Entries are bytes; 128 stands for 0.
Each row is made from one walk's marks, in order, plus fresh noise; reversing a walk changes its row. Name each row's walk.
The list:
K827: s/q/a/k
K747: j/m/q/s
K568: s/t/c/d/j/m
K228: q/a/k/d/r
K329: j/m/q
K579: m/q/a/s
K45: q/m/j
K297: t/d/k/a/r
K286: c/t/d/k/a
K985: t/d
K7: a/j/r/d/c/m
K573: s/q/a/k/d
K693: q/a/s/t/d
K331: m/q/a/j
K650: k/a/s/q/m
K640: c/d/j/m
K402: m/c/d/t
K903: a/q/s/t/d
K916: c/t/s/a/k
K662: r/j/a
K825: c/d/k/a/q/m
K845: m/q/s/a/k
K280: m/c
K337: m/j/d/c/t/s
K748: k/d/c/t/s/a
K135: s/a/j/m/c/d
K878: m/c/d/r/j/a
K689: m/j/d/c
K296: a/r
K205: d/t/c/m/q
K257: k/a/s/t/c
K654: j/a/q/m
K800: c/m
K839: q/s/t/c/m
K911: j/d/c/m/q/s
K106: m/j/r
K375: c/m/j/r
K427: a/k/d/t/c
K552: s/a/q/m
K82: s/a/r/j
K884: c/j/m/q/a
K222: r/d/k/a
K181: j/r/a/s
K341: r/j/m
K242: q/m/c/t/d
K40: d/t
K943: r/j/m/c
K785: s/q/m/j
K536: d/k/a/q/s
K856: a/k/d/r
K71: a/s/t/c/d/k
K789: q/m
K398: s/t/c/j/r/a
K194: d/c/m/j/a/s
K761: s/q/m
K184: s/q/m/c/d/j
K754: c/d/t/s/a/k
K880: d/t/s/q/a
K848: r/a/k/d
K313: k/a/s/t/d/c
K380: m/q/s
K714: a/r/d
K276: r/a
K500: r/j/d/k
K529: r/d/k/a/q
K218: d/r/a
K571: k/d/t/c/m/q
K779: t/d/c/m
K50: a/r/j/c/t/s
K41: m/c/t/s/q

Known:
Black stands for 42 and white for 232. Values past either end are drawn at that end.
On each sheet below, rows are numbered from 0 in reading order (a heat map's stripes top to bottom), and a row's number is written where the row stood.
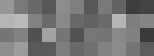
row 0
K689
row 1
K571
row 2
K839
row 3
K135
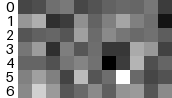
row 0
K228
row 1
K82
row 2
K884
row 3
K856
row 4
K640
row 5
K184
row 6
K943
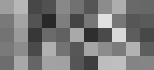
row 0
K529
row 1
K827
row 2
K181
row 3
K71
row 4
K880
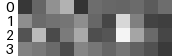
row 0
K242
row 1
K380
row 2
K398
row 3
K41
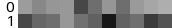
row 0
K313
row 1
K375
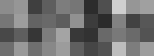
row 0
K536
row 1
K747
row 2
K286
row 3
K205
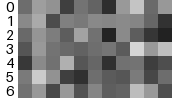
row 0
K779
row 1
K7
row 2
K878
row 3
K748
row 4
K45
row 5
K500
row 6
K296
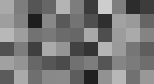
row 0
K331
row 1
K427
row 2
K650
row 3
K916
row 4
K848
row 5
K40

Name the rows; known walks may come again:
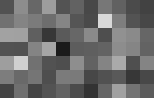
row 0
K789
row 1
K845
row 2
K552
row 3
K693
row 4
K662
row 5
K402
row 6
K754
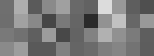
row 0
K568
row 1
K779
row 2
K903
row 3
K135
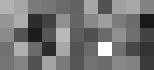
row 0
K650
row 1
K82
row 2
K825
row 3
K785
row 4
K839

